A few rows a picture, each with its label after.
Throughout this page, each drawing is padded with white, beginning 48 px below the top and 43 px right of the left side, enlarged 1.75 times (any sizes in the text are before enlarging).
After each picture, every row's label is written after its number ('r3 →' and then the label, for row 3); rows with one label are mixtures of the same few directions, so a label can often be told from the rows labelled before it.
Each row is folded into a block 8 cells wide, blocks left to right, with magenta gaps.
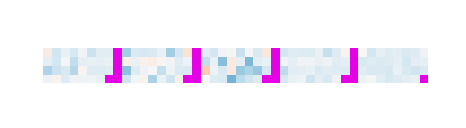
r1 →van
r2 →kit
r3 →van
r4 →kit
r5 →van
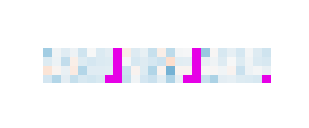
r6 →van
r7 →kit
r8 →van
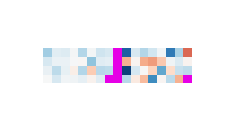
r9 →kit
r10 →kit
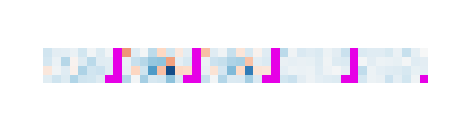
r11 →van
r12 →kit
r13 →kit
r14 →van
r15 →kit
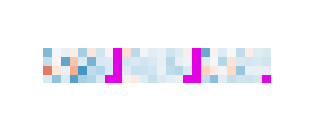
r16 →van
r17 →van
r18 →van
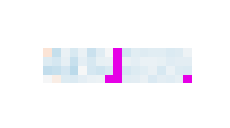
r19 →van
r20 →kit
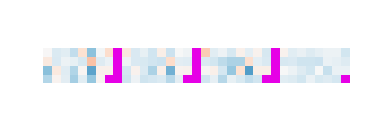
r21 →kit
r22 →kit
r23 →kit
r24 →kit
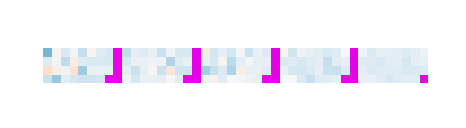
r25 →van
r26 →kit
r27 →van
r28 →van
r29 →van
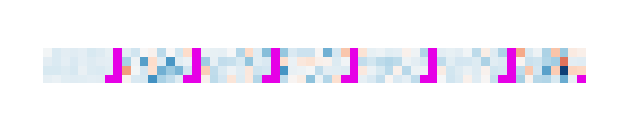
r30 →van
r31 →van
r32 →kit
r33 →kit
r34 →kit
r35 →kit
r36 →kit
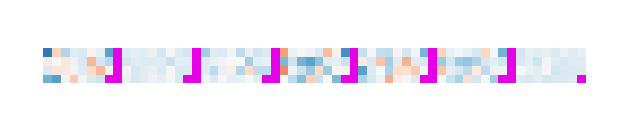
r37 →van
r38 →kit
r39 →kit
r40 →kit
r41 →van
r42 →kit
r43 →van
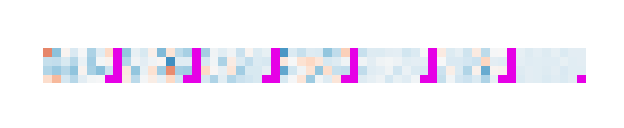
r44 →van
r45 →kit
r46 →van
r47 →kit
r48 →kit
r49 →kit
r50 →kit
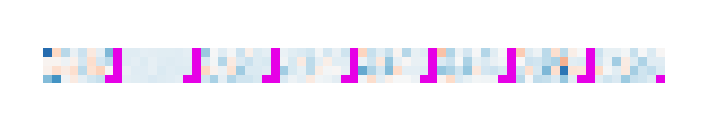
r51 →van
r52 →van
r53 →van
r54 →van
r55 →van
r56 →van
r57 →kit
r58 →van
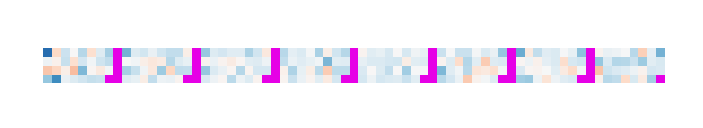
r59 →van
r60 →kit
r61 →kit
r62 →kit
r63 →kit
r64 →van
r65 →van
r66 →kit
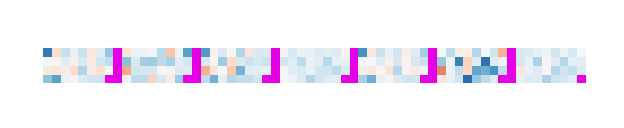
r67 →van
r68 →kit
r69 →van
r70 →van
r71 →van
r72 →van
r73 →van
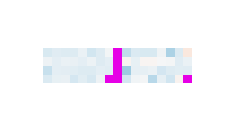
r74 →kit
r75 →kit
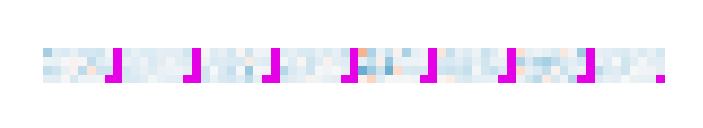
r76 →kit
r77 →van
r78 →kit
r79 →van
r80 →van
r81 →van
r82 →kit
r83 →van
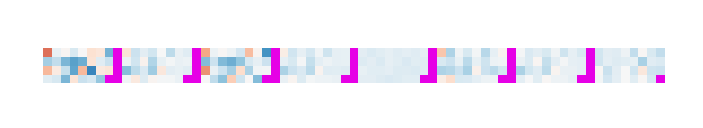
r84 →kit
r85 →van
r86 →kit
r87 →van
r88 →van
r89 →van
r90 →van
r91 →kit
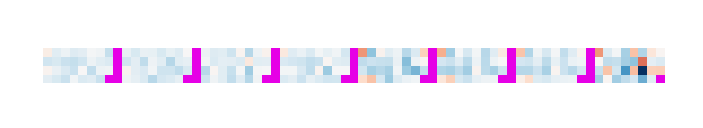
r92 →kit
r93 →van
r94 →kit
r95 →kit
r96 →van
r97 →van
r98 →van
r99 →kit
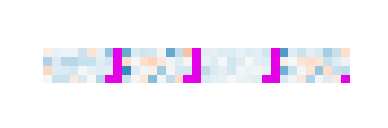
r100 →kit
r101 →kit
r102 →van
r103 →kit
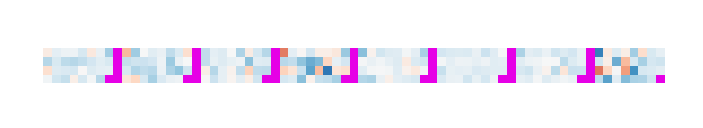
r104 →kit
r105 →van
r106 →kit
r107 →kit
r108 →van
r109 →kit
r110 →kit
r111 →van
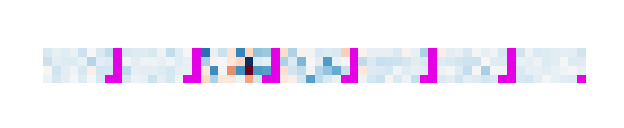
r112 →kit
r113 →kit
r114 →kit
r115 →van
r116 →kit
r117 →kit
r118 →van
